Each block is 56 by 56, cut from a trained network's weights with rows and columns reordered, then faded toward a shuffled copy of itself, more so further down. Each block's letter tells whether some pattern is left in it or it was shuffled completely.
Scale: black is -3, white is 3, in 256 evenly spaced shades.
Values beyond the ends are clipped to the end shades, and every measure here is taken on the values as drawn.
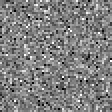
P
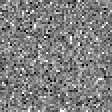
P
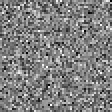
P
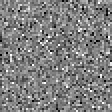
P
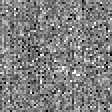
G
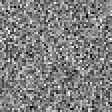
G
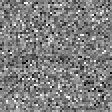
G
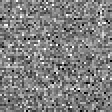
G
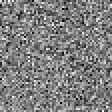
G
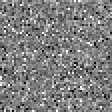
G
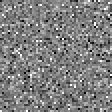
P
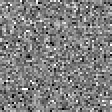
P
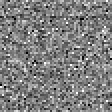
G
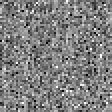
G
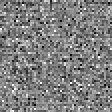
G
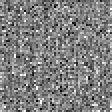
G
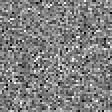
P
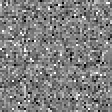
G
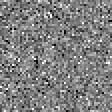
P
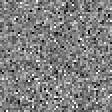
P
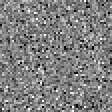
P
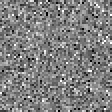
P
